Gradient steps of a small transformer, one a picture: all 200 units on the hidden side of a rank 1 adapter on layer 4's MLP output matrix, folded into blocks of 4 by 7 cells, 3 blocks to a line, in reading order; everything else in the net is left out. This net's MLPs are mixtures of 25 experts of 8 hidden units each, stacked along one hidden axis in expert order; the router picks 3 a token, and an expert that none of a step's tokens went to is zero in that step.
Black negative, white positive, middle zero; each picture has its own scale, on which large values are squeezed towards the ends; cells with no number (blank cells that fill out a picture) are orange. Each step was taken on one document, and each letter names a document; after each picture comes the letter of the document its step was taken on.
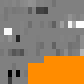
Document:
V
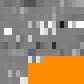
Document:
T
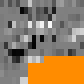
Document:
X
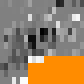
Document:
X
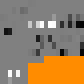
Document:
V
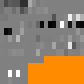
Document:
V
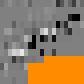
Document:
X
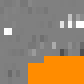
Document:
V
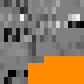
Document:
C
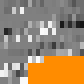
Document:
T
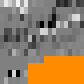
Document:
C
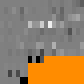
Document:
T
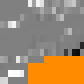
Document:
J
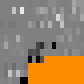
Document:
T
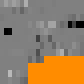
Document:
V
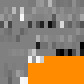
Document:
T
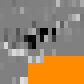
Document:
X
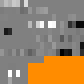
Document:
V
